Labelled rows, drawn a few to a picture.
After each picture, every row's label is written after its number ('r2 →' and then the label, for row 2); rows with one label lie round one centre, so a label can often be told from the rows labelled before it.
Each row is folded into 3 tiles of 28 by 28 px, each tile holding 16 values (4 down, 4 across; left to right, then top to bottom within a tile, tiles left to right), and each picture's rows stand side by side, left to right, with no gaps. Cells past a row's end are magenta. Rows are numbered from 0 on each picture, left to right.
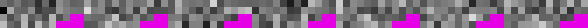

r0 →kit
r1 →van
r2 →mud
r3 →kit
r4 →van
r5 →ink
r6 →van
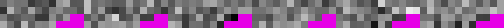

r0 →kit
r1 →van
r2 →mud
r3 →ink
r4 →mud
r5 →mud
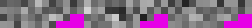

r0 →ink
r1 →van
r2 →ink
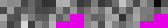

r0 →kit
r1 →ink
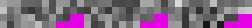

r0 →van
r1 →kit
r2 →mud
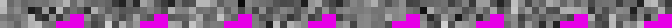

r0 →van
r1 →kit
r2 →ink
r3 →kit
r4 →ink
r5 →kit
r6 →mud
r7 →kit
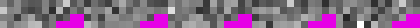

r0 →van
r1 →ink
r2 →van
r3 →ink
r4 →kit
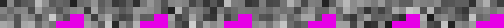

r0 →ink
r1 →kit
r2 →kit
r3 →ink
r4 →mud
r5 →kit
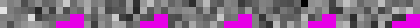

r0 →van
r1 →van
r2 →ink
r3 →kit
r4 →mud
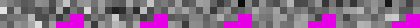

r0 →van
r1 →van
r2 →ink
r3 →ink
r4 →ink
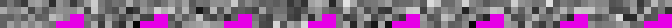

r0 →ink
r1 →mud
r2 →van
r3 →kit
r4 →mud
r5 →mud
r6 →mud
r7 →van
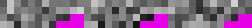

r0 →mud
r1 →mud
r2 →van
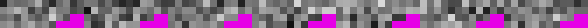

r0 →ink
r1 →kit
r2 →ink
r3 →mud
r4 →mud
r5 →van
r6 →ink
